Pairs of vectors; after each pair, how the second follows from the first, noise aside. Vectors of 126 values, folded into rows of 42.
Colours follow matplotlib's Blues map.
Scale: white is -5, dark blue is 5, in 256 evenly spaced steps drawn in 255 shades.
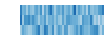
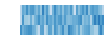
negated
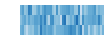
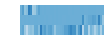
partly zeroed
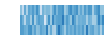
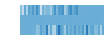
partly zeroed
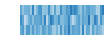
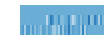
partly zeroed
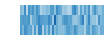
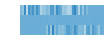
partly zeroed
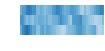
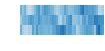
negated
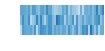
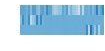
partly zeroed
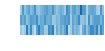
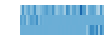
partly zeroed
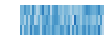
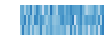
negated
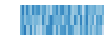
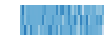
partly zeroed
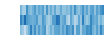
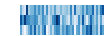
scaled up
